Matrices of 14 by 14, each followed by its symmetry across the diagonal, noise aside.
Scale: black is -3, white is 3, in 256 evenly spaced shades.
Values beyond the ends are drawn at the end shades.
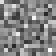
symmetric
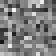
antisymmetric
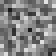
symmetric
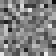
antisymmetric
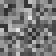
symmetric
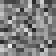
antisymmetric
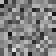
symmetric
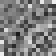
symmetric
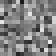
antisymmetric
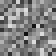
symmetric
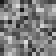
symmetric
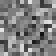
symmetric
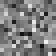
antisymmetric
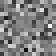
antisymmetric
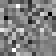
antisymmetric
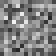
symmetric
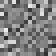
symmetric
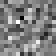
antisymmetric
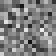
antisymmetric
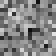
symmetric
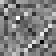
symmetric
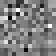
antisymmetric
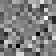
antisymmetric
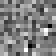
antisymmetric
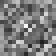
symmetric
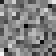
symmetric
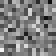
antisymmetric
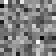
antisymmetric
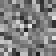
antisymmetric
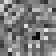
symmetric
